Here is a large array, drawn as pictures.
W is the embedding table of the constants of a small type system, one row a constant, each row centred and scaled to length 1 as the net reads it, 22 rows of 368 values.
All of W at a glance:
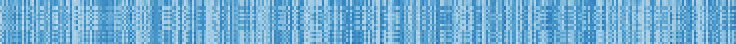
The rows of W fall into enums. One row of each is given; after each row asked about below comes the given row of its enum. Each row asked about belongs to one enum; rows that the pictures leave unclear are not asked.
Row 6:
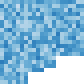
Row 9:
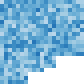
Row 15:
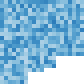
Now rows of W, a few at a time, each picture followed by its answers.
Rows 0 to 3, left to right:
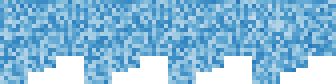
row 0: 15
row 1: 15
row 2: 15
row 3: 6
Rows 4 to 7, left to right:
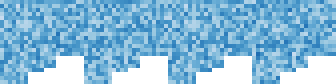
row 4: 6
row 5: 15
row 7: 9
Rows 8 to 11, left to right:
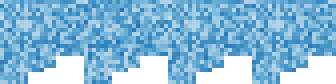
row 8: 6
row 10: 6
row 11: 6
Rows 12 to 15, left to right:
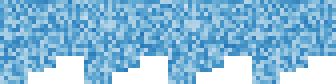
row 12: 15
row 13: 6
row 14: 6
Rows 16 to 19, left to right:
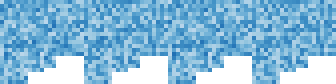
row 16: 9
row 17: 15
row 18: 9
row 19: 15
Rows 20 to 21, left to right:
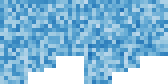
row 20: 15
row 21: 9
